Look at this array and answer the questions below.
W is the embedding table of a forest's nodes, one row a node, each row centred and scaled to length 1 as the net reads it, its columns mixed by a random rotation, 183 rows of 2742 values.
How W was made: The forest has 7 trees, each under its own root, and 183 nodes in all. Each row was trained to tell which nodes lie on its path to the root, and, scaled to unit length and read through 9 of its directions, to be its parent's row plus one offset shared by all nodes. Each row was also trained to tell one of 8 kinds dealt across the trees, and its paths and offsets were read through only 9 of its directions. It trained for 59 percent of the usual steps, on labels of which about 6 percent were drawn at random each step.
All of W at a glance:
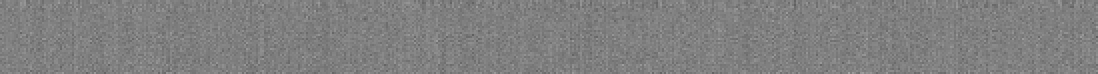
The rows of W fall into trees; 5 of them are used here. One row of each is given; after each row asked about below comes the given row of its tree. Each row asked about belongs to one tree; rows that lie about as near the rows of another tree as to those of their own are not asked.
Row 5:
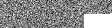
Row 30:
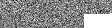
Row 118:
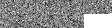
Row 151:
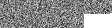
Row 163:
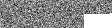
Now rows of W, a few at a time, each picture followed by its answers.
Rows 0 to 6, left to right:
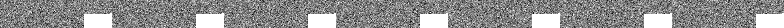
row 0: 5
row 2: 163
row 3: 30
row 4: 151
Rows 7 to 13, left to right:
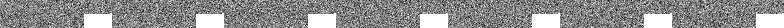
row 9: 163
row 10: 118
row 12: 5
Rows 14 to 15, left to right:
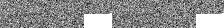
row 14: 30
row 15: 30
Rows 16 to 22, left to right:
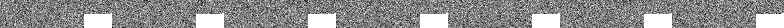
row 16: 30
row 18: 151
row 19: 30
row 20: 5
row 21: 118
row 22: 163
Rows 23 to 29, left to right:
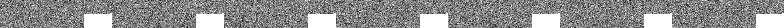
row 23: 118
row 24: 5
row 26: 163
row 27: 30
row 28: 118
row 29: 163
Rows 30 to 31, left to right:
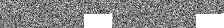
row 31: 118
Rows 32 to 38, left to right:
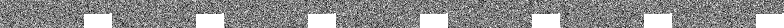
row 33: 163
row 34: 151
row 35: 30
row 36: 151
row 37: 163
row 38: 163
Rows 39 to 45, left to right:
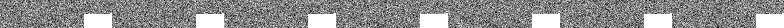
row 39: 5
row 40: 163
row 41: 163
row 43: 30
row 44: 118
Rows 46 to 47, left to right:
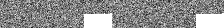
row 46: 151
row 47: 5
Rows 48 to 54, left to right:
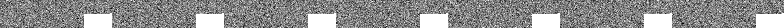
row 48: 118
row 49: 118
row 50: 30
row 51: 5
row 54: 163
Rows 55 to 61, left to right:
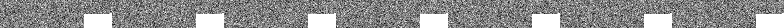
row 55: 163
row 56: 30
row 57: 118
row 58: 30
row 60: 5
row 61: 118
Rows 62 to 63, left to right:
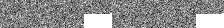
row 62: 163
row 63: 30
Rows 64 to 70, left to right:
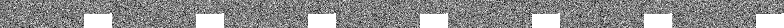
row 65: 118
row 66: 163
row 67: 30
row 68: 30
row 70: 163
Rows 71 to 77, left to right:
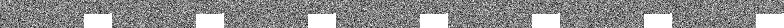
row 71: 30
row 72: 151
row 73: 163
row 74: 30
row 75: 30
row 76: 163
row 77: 118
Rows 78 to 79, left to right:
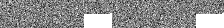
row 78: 30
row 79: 5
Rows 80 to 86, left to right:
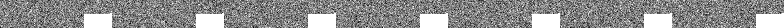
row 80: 30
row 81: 151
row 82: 163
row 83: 30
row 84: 151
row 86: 163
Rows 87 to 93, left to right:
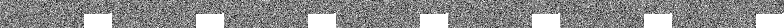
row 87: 30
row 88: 163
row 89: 151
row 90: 163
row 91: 5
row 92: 163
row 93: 5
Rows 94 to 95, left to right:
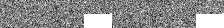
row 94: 163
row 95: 5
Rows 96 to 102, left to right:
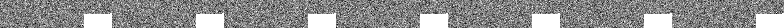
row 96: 151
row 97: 30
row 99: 30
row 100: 118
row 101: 163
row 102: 5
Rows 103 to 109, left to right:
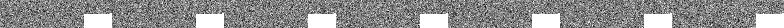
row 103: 163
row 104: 163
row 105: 30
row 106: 118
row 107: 163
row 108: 30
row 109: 30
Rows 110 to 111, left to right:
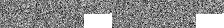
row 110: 163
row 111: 151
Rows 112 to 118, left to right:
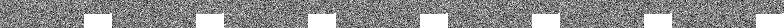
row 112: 163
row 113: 30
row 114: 5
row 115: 163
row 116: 30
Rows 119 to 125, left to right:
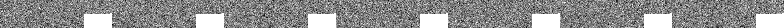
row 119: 5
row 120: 118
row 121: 30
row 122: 163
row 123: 118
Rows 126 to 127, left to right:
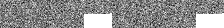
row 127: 30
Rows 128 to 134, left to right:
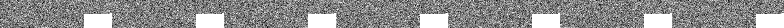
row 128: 163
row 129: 151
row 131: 118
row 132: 5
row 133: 5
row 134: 30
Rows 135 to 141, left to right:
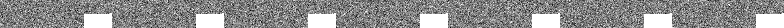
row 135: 163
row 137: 30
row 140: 118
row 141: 163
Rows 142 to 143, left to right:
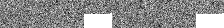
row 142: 30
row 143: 5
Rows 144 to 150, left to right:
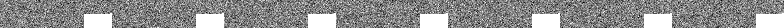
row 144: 163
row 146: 151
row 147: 30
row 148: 30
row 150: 30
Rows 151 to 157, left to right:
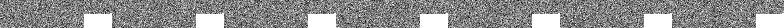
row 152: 30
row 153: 151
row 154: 163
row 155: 30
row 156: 118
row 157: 30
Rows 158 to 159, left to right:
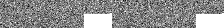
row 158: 118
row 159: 151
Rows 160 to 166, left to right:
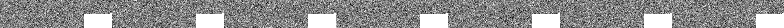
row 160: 163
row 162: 163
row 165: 30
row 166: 151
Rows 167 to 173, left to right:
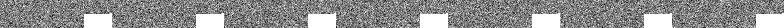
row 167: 163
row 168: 163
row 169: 5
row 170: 5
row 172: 5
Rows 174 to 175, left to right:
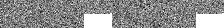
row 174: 5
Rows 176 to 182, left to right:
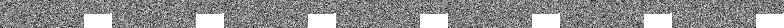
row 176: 30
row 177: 30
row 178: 163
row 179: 118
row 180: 163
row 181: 151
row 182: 151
